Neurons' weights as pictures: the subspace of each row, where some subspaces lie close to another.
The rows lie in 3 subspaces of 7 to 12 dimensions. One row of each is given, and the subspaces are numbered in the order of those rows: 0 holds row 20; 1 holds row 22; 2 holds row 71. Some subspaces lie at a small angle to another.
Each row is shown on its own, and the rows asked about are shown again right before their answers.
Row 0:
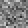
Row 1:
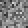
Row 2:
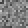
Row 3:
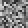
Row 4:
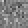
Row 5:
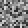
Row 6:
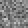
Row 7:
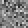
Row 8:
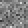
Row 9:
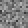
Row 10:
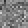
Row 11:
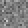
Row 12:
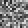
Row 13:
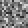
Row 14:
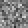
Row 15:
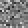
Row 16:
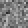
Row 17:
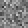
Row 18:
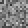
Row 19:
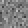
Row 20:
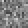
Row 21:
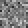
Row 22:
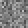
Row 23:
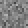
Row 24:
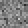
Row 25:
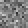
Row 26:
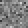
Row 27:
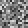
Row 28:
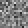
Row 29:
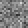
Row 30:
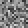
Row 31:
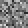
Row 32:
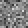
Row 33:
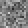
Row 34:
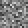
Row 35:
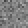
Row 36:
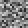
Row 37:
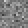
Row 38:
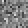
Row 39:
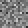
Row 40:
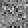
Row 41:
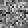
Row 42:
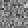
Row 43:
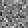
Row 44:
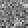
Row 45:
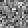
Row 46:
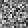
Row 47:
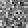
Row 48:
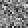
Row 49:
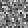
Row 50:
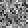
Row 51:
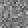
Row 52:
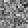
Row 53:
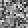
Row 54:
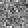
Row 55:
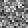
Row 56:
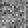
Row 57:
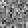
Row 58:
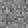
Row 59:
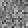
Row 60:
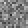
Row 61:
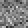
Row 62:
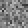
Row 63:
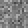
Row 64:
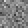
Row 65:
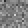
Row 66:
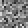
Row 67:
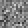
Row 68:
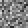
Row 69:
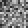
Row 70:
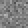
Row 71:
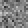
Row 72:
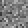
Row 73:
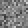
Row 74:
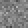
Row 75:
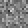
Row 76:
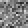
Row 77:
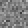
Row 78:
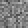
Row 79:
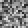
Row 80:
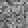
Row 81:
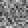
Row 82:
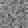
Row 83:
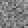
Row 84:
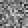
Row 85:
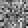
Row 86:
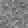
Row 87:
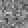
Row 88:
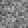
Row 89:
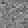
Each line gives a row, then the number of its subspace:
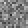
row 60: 1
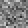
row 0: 2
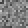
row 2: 2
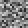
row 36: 0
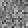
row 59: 1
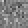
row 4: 0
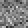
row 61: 2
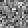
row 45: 0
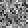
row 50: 2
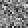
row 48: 2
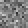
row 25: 0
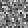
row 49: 1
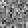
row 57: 1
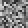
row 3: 0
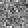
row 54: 2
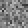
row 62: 0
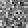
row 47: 1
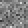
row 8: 2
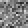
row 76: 0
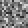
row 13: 0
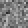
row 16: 0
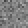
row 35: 1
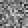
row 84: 1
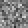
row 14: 2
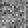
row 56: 2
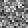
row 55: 2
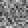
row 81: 2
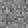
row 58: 1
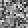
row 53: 2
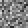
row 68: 0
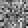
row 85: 1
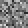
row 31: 0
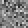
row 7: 2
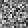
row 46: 1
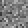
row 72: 0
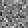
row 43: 0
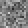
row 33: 2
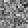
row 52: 2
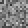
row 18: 2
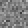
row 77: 1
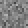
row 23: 1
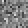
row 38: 0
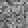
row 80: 2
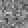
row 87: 0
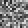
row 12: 1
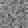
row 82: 1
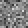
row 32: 2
